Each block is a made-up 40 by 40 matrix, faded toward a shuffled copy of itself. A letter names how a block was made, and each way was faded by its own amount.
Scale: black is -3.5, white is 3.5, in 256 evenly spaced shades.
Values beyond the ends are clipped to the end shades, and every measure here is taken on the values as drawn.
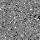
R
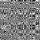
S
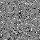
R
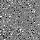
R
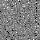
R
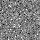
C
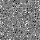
R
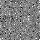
R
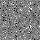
R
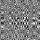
S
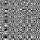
S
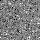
C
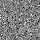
C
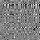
S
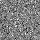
C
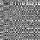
S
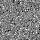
C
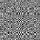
S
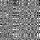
S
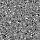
C
